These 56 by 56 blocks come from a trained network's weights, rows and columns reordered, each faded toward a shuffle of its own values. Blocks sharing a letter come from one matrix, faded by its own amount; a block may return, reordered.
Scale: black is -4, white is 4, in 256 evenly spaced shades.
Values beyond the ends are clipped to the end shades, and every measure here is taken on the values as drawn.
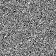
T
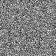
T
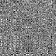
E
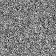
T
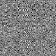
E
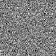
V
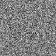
V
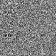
V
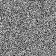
T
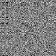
E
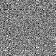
E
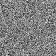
T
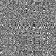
E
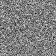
T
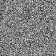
V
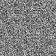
V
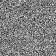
T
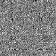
E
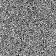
T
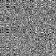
E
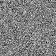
T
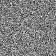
T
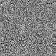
V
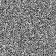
T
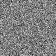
T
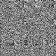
V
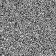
T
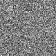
V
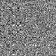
E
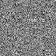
V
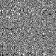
E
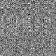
E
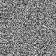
V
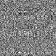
E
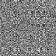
E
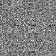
E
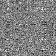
E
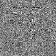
E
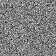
T
